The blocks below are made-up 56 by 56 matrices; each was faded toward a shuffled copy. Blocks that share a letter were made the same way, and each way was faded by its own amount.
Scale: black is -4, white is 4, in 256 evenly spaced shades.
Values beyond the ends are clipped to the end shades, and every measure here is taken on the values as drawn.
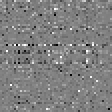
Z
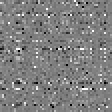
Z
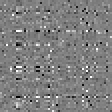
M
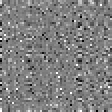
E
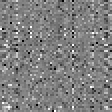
E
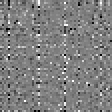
M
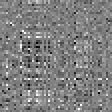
M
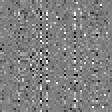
M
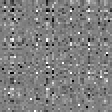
M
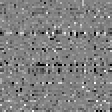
Z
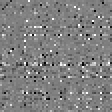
Z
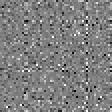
E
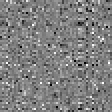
E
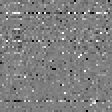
Z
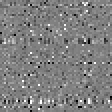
Z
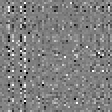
M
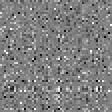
E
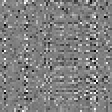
M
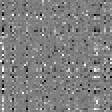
M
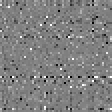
Z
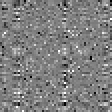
E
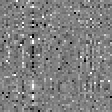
E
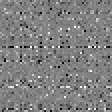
Z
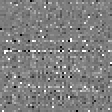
Z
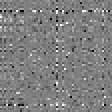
M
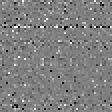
Z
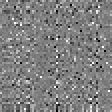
E
